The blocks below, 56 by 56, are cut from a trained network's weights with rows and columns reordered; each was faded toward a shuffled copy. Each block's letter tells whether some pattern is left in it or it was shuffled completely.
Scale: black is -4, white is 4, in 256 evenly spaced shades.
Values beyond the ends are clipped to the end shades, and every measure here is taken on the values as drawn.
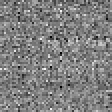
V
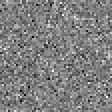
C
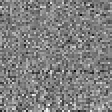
V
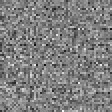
V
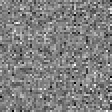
V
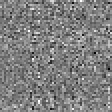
V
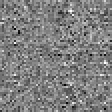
V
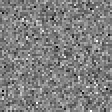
C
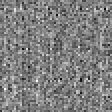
V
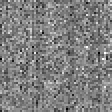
V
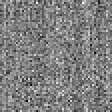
V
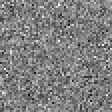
C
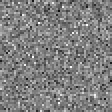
C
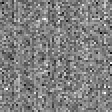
V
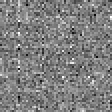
V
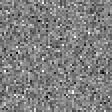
C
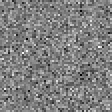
C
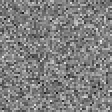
C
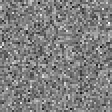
C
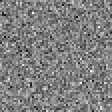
C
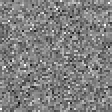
C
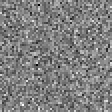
C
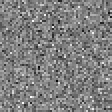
C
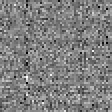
V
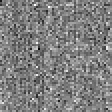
V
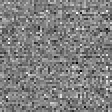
V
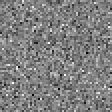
C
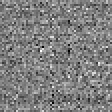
V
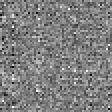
V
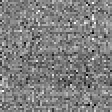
V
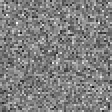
C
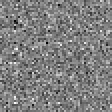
V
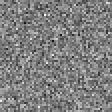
C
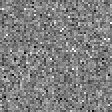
C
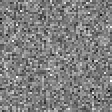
C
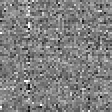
V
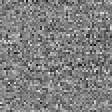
V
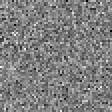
C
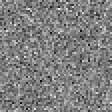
C
